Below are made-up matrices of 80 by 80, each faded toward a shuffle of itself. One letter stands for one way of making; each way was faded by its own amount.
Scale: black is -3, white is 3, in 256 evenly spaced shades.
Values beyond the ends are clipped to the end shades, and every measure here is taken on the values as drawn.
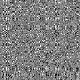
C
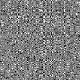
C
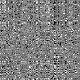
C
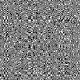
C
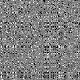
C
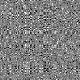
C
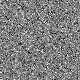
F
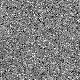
F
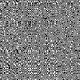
C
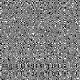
C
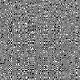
C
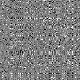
C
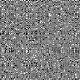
C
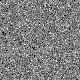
F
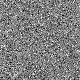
F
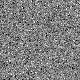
F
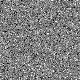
F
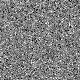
F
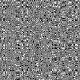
C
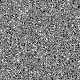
F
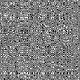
C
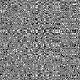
C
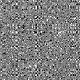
C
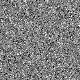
F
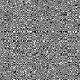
C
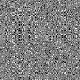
C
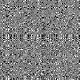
C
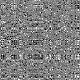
C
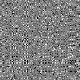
C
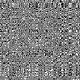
C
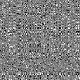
C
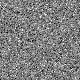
F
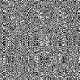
C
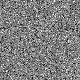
F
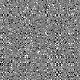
C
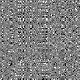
C
